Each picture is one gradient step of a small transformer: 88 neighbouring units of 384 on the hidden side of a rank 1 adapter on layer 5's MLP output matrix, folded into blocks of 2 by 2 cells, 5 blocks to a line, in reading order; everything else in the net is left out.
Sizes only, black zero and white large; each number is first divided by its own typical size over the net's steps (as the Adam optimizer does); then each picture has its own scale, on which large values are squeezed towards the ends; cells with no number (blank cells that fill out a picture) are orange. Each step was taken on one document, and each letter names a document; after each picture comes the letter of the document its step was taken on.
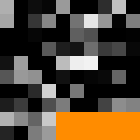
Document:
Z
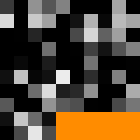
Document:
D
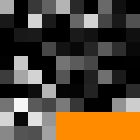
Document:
Z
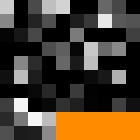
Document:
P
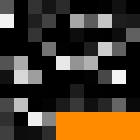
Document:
P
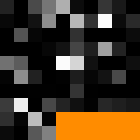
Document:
P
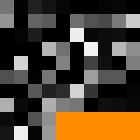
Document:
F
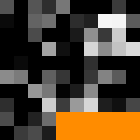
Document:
D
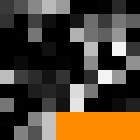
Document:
F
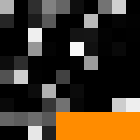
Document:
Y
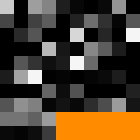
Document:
Z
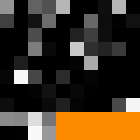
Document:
Y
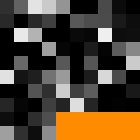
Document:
F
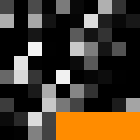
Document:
Y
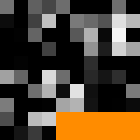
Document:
D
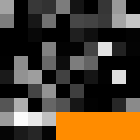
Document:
Z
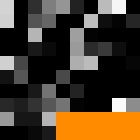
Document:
Y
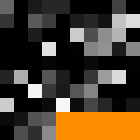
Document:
D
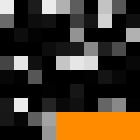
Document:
P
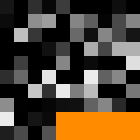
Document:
F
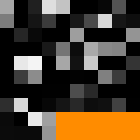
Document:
P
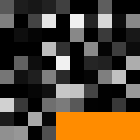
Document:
F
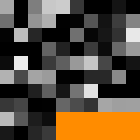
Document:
Z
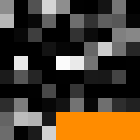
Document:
P
